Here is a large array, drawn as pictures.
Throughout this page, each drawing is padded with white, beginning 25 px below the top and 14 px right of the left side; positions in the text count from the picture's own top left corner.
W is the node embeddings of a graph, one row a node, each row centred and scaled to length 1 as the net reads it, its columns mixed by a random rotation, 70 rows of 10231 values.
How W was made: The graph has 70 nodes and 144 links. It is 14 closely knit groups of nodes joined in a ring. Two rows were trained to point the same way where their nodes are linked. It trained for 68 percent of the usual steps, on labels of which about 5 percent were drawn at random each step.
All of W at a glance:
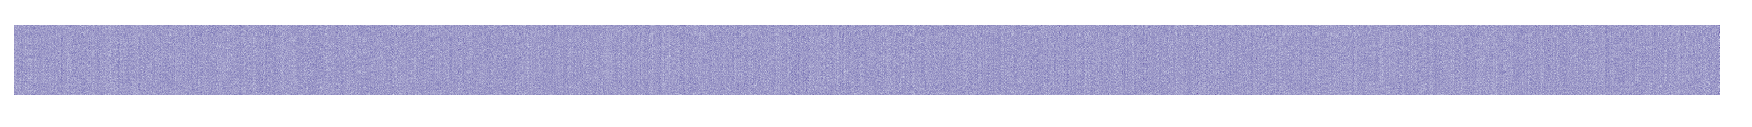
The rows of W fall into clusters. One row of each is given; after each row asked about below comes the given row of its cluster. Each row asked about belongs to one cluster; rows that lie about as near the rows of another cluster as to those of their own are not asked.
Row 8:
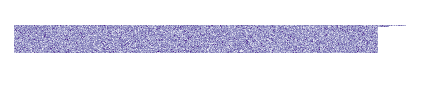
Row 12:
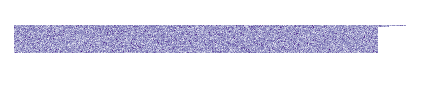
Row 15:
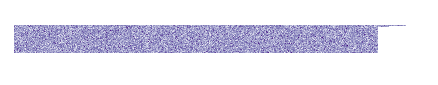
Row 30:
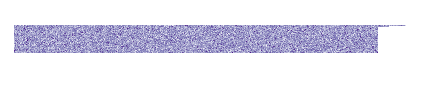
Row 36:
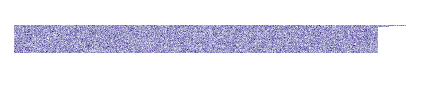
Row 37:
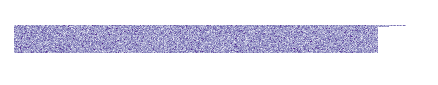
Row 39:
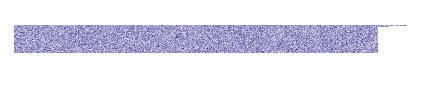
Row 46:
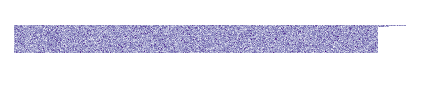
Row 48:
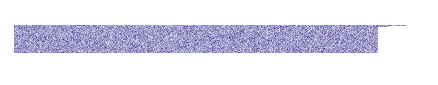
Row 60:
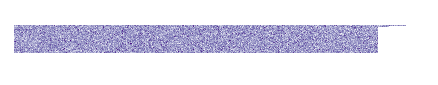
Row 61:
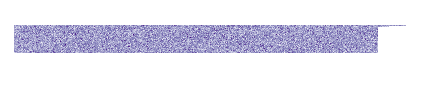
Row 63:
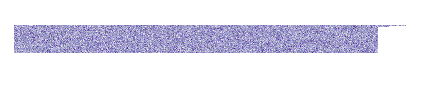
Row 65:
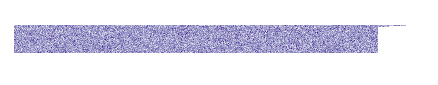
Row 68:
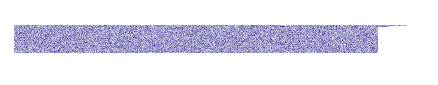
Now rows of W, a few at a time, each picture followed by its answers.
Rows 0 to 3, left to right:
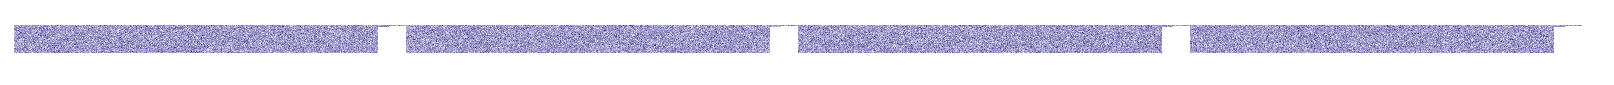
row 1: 61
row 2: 30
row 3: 60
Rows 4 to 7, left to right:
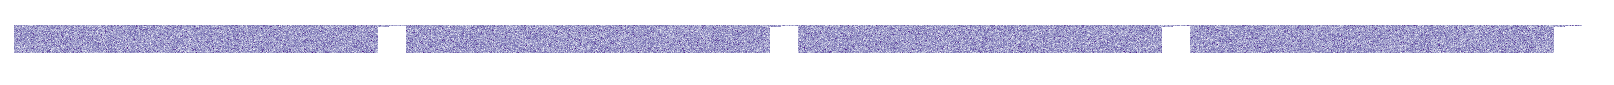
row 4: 63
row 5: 39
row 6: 37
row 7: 61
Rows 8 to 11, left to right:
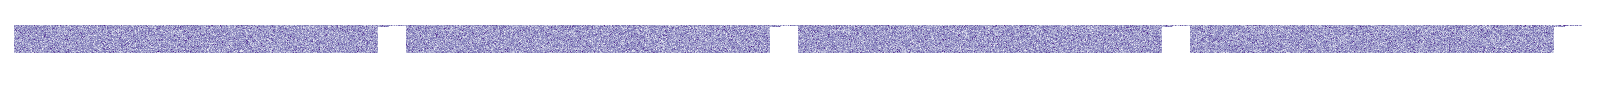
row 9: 8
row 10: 8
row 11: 48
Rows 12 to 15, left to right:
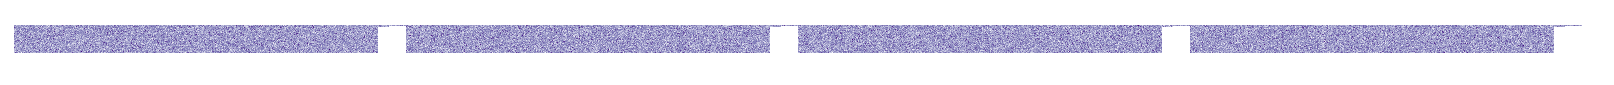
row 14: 46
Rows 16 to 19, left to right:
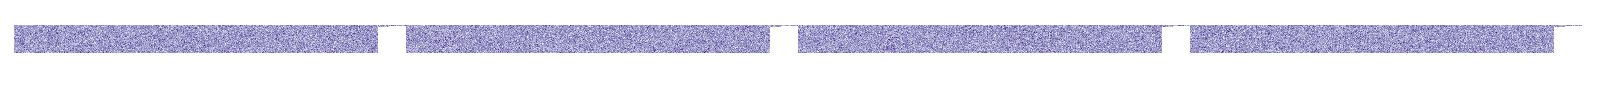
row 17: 63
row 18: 65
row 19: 36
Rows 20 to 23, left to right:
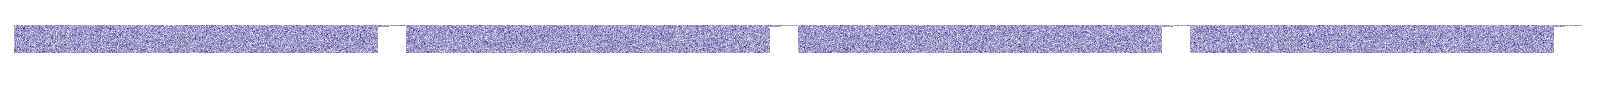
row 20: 30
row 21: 12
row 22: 37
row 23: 61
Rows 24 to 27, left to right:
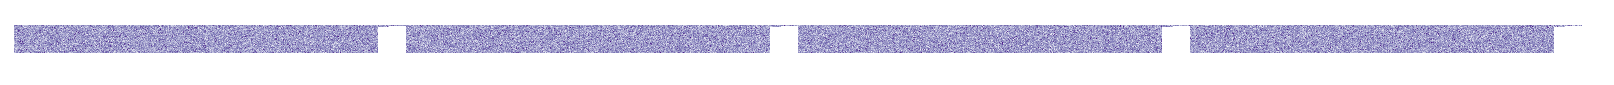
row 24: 46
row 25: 15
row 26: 68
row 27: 46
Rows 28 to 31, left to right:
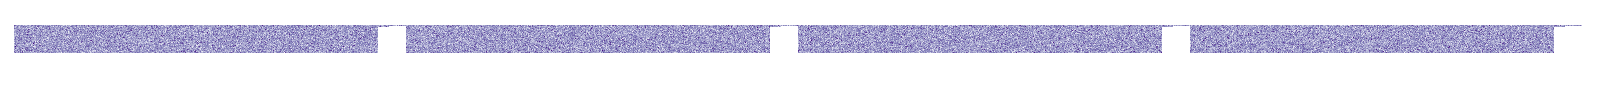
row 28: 36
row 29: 68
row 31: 30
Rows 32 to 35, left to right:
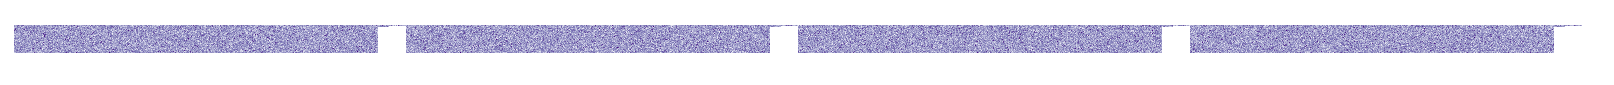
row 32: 8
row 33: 65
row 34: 65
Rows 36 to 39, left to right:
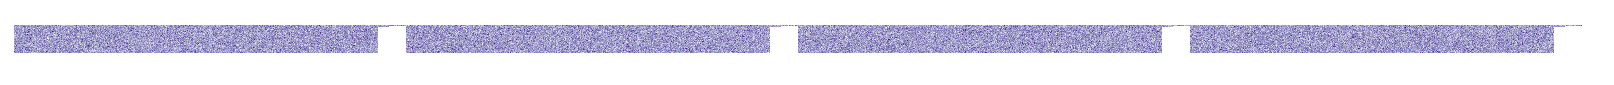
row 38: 65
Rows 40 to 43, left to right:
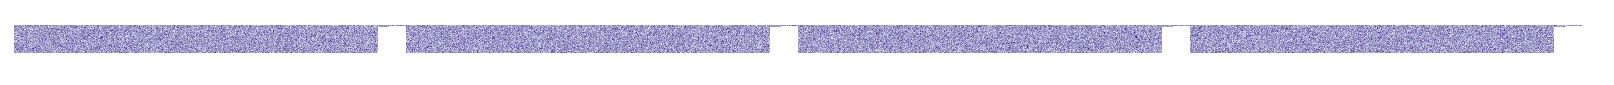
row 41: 15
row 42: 36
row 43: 30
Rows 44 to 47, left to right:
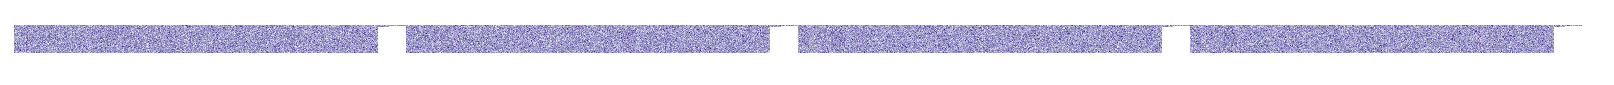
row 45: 48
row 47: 46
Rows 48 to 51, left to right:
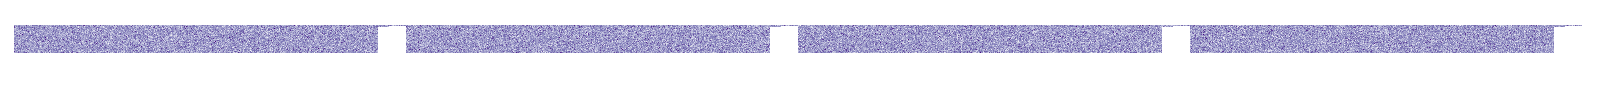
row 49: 15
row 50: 37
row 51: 36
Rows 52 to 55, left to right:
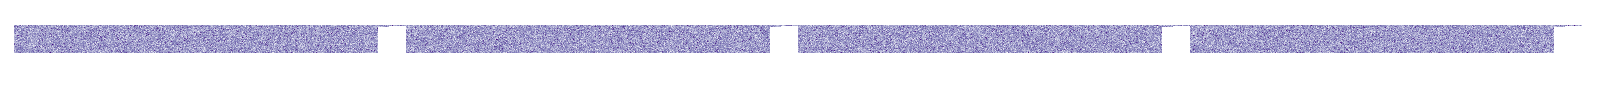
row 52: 15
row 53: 65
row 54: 39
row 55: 15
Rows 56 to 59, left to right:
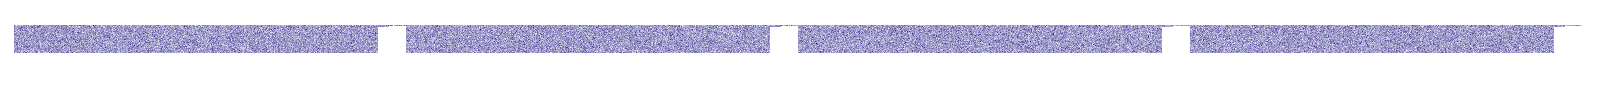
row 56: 48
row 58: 12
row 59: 12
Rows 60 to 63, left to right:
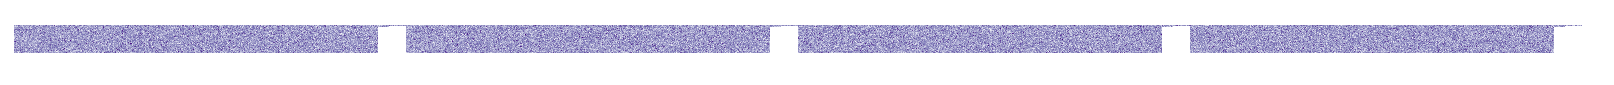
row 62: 46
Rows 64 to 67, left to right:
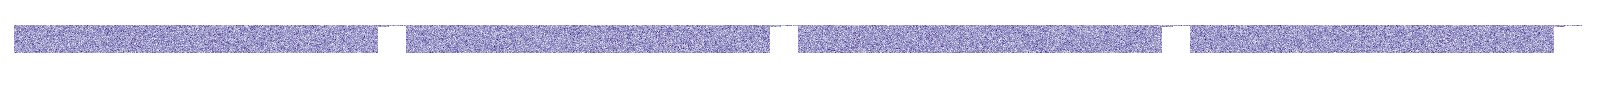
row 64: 12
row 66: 39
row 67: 8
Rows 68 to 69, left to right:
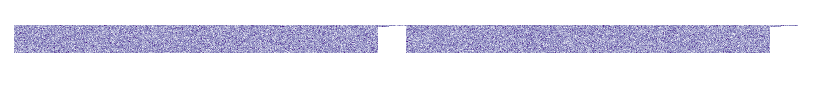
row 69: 60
